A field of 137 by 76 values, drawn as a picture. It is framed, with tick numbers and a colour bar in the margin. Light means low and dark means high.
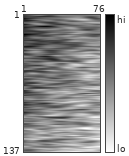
The grain runs across in streaks. The top left is the ninth with the highest average. There is an overall slope up to the top left. The ninth with the lowest average is the bottom right.
